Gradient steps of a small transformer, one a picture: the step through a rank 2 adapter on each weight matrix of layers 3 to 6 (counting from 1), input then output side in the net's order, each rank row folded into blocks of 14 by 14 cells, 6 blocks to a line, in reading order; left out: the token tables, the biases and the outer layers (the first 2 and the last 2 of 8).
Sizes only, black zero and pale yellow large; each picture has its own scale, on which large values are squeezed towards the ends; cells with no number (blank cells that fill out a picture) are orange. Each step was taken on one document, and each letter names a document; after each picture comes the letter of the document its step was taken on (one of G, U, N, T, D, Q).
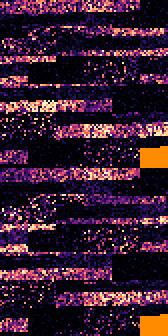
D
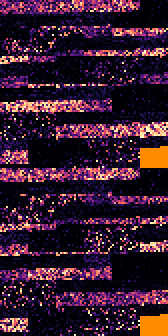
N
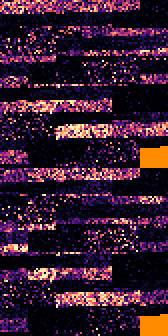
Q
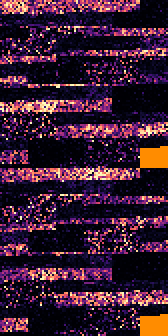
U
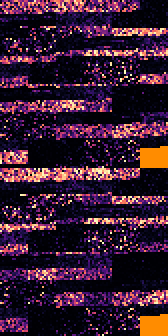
U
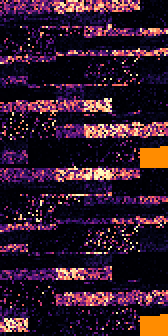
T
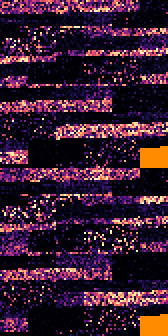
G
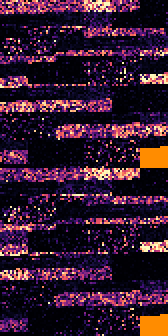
G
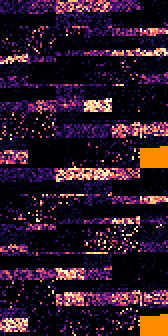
T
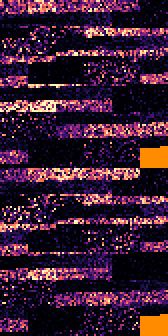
D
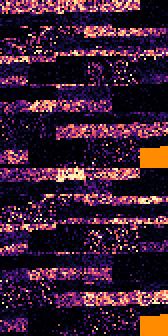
Q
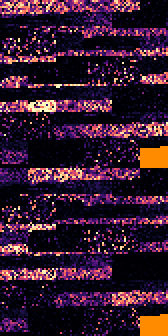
G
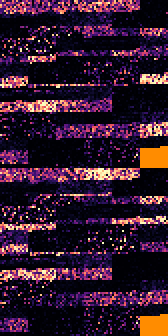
G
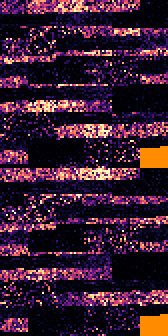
U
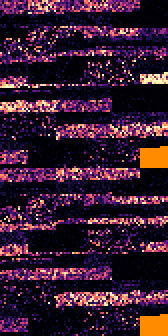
U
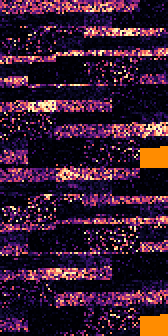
G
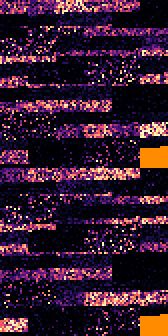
N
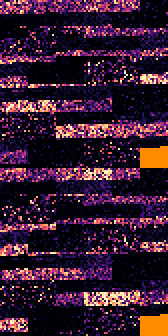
D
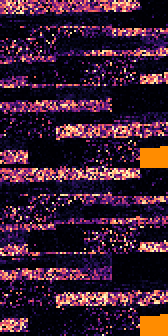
U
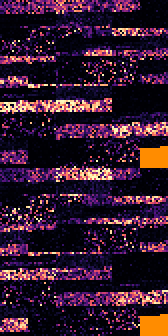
N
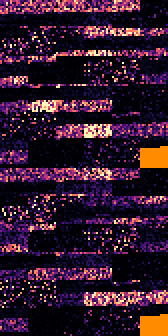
D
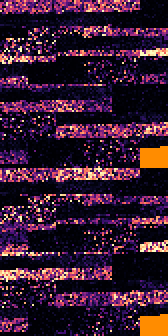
D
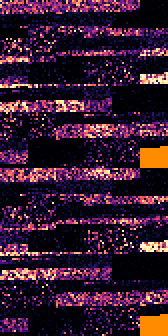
U
